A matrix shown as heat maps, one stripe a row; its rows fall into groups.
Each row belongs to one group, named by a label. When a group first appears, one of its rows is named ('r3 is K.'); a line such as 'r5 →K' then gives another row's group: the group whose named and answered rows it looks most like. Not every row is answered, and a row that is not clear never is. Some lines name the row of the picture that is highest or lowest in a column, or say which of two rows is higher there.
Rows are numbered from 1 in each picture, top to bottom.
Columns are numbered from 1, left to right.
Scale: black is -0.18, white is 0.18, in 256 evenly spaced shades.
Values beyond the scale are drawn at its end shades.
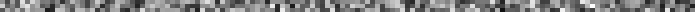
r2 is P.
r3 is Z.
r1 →P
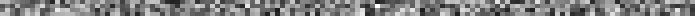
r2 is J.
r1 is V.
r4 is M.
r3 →M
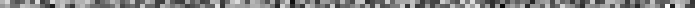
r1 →M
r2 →Z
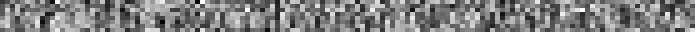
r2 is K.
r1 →P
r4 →Z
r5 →Z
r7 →M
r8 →P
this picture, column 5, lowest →3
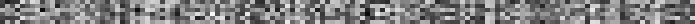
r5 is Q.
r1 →Q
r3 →P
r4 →J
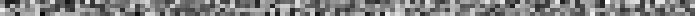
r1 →Q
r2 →Q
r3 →Z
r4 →P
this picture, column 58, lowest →1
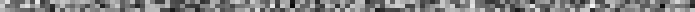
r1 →M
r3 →V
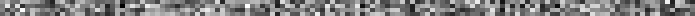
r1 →Z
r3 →P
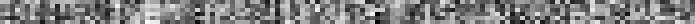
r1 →M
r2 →K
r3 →K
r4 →K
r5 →Q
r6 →V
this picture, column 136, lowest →3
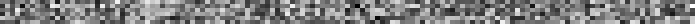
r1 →K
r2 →M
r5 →V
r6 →Q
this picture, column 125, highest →1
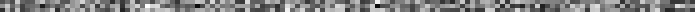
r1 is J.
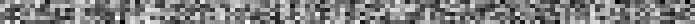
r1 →Z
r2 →M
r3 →Q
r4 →K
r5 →Q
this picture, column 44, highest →3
